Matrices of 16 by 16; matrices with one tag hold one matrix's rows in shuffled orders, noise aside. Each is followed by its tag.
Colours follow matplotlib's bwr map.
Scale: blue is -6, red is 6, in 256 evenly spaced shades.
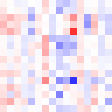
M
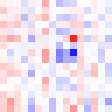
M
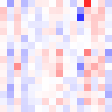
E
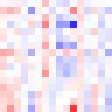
M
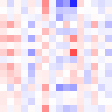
M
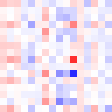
M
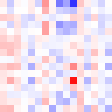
M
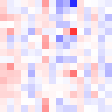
M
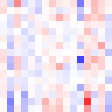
E
